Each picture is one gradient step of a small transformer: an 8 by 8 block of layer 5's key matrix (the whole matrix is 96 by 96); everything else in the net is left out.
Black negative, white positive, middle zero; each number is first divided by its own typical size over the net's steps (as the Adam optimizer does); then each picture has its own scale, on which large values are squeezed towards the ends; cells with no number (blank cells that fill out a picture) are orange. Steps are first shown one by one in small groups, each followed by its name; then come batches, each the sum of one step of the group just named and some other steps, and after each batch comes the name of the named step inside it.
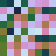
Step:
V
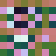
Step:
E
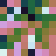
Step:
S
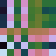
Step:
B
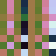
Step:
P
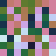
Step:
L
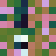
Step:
E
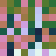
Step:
L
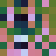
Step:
B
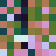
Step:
S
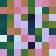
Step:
L
